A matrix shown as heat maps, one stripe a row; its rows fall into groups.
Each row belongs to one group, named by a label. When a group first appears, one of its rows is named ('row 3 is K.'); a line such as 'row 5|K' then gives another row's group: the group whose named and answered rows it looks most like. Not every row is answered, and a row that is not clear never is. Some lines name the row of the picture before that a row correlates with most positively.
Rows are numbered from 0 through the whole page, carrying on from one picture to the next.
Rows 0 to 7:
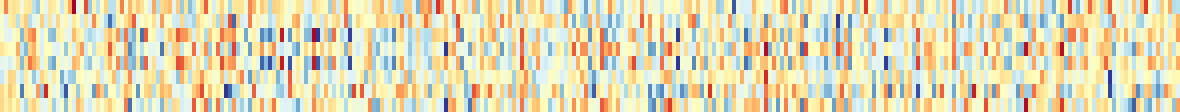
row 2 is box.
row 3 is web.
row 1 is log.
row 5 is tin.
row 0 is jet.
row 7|web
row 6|tin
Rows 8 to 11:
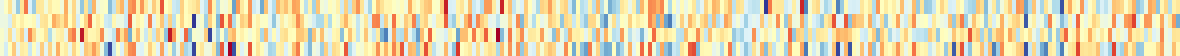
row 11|log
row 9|log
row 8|log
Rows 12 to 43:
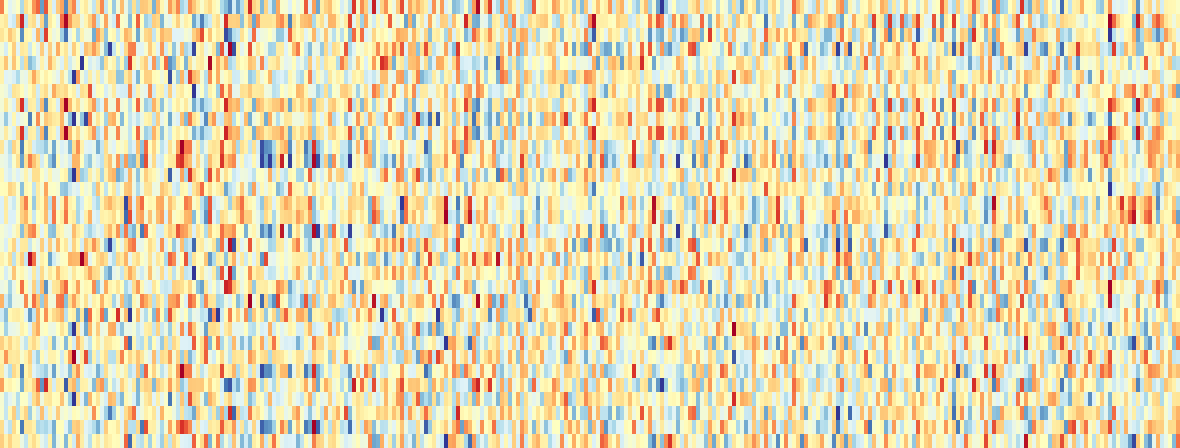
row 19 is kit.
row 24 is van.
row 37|jet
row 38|box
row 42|box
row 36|web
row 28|box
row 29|log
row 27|log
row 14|tin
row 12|tin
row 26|log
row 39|tin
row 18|log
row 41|log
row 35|van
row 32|kit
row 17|van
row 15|log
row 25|tin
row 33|tin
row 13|kit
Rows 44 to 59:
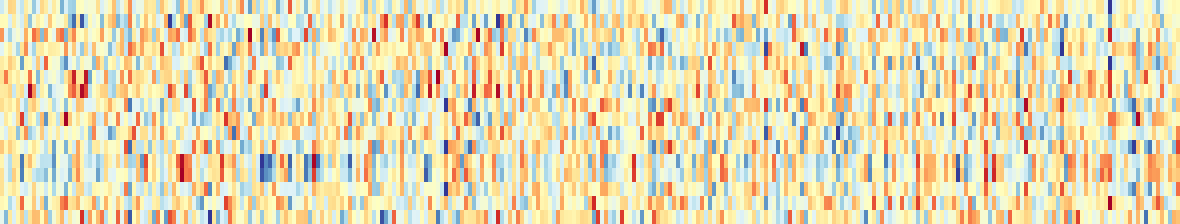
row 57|web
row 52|kit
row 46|tin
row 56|box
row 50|jet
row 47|log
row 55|box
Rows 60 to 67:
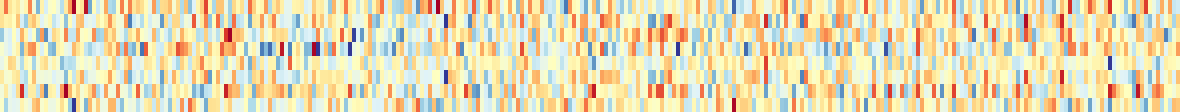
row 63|box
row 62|kit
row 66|kit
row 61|web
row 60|jet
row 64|tin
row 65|web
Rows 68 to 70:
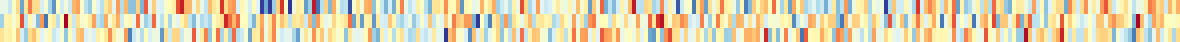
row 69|kit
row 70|web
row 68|box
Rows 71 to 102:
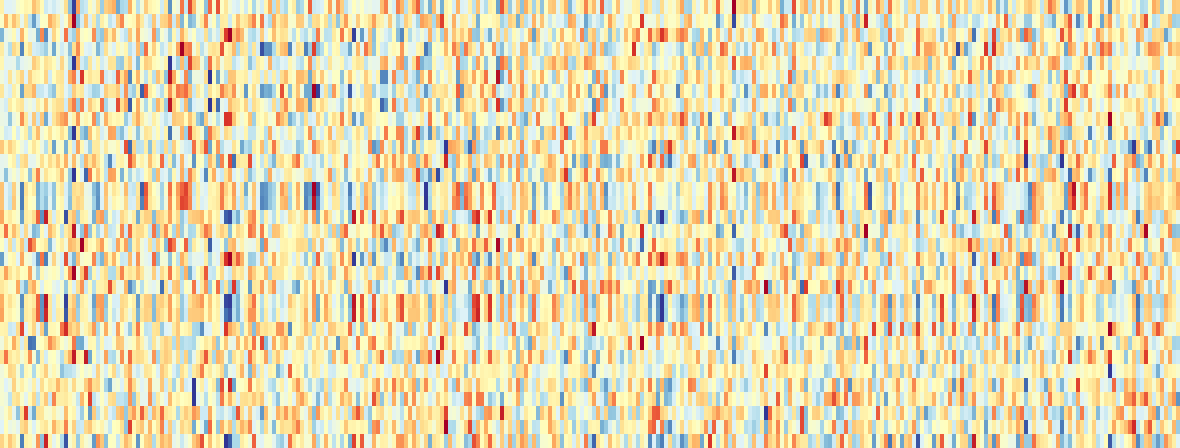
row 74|box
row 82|log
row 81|web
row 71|van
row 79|kit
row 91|web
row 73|kit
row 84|box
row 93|tin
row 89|kit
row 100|log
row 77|box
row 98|log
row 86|tin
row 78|jet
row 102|tin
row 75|van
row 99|log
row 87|jet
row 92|tin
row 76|jet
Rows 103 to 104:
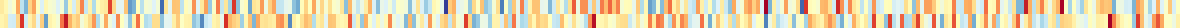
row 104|kit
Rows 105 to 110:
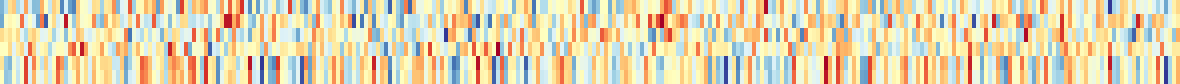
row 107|web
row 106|kit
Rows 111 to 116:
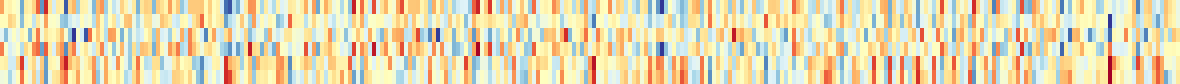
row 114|tin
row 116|kit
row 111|tin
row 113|van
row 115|kit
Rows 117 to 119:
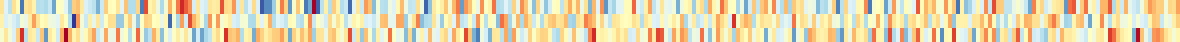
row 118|van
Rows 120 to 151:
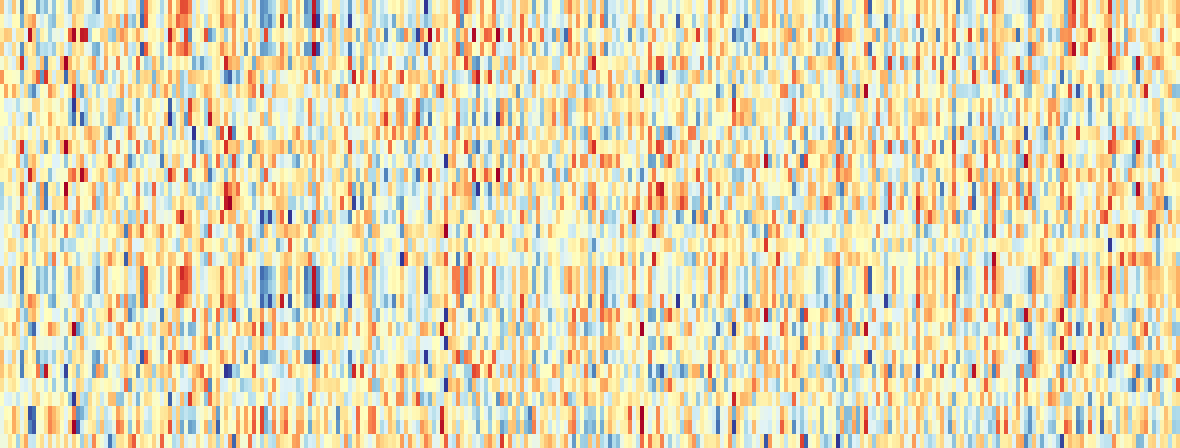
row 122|jet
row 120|box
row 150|jet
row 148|van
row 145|box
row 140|box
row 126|jet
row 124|kit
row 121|box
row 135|box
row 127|van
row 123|box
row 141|box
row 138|log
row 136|log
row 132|jet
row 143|jet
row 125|tin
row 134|kit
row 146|tin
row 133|kit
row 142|web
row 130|kit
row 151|log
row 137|tin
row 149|jet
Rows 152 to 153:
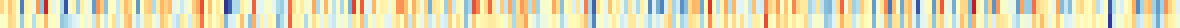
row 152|tin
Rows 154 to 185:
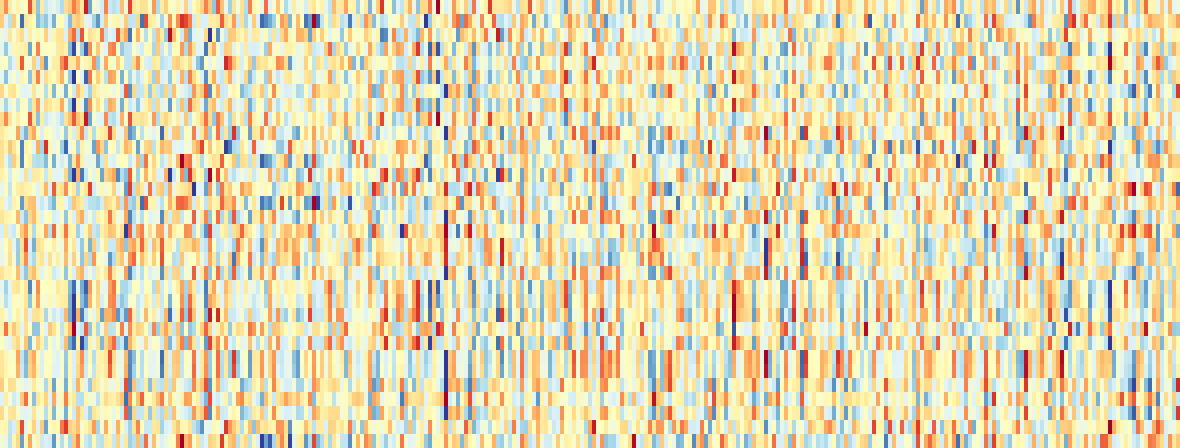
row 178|van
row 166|van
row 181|web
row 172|log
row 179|web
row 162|jet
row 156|jet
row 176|van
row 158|kit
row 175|van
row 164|tin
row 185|box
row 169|web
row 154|jet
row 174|van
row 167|log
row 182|log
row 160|web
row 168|box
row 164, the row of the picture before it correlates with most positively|152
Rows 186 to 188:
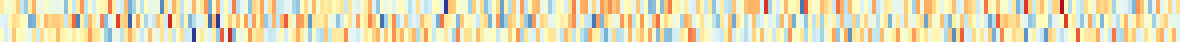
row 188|log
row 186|web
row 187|jet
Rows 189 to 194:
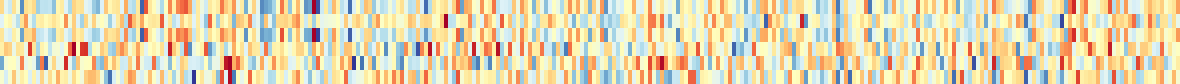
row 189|box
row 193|kit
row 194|log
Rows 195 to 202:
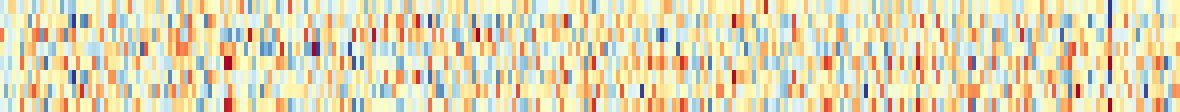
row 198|box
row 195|tin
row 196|van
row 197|tin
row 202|kit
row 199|kit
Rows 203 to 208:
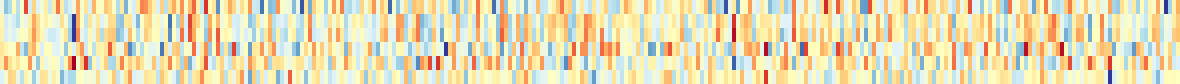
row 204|van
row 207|jet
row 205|van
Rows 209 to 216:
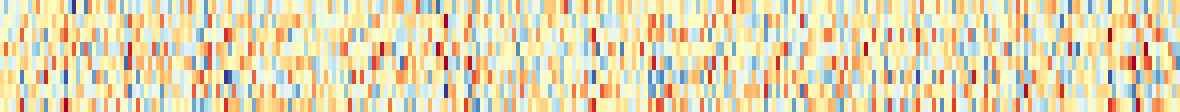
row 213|log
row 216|kit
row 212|jet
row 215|web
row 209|van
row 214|tin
